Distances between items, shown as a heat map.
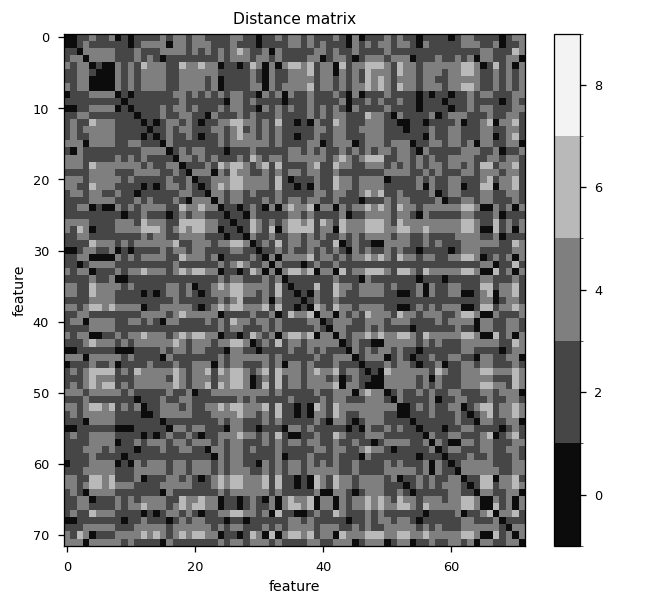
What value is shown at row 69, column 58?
4
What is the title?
Distance matrix
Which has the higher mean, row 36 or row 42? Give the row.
42
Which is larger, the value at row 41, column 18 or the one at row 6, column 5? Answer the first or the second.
the first
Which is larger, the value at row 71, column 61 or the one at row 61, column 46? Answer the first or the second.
the first
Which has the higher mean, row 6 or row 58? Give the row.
6
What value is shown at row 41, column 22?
2
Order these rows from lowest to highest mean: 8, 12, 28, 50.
8, 12, 28, 50
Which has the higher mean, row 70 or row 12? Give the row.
70
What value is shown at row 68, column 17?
2
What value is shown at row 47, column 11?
6
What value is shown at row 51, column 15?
4
